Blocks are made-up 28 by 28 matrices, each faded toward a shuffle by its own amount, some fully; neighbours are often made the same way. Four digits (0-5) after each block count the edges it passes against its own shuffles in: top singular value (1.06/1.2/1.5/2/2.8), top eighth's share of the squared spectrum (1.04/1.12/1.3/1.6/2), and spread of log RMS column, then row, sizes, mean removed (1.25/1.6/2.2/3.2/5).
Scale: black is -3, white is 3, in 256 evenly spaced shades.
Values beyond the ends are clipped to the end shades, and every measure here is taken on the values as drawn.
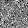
0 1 0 0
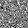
0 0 0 0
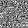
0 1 0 2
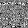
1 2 0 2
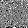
2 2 0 1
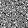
0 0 0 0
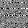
2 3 0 3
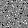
0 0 0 0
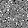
1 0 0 0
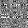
3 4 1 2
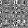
3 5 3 2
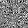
3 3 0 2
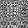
3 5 2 2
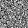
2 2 0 0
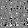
2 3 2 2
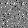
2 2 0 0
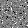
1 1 0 0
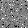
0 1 0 1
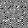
3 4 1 1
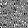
3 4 1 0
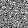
0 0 0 0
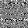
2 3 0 3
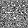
1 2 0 2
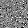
0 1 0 0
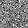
0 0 0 0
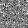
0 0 0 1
